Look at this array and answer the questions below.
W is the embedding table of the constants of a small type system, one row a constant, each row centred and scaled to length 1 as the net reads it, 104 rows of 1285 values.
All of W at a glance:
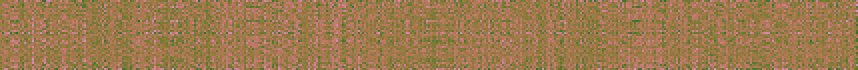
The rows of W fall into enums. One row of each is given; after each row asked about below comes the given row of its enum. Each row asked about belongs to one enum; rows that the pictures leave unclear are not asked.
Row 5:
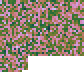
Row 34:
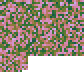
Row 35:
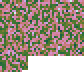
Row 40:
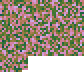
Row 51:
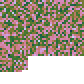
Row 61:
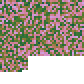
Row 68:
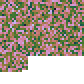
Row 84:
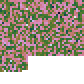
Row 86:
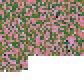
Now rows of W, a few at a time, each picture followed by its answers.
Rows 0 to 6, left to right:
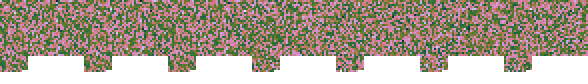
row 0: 35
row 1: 35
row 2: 35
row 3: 61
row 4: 86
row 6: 84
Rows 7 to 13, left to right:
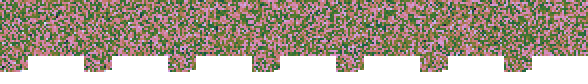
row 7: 86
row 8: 86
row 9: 5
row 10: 84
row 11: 5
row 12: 68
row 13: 61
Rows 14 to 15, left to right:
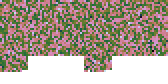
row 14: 35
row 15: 86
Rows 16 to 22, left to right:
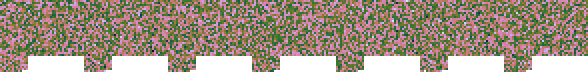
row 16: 34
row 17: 86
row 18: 40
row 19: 61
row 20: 35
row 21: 86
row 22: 51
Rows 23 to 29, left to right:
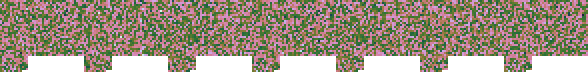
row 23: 84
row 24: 35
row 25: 61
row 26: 84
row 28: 40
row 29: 84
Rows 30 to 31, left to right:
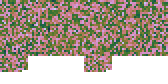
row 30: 5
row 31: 34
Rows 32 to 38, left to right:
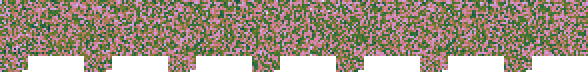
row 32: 5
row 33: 40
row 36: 61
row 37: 34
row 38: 61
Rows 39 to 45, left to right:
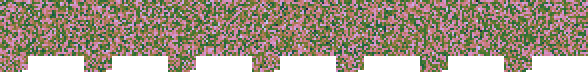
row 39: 34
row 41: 51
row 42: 68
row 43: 5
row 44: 35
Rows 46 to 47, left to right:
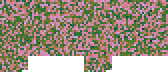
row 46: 61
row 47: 84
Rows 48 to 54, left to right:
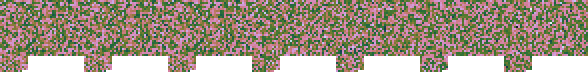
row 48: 34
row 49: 34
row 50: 34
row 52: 5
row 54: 35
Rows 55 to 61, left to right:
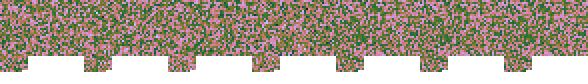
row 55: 40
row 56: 51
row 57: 34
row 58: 68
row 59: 61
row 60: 61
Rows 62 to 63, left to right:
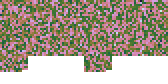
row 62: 40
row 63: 35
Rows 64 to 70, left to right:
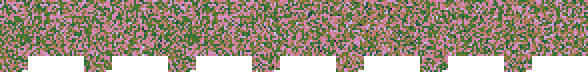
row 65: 35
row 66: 61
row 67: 86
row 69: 84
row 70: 40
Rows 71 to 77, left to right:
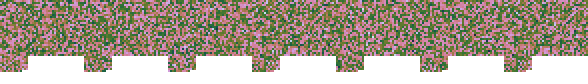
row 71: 34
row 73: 5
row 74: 51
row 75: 35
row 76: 84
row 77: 51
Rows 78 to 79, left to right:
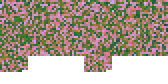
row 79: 34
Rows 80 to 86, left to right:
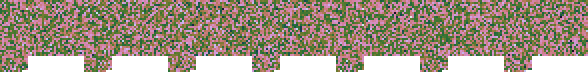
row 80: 84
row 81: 51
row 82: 68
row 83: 5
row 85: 61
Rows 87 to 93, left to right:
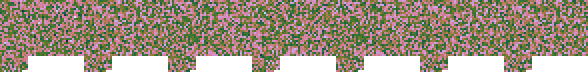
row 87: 84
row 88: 40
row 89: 61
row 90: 51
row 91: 61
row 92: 40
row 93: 40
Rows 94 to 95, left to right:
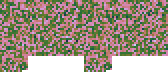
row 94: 84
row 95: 84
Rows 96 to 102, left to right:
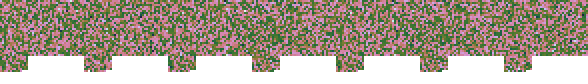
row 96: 35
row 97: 86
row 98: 35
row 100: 35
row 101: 61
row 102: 84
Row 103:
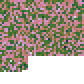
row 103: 84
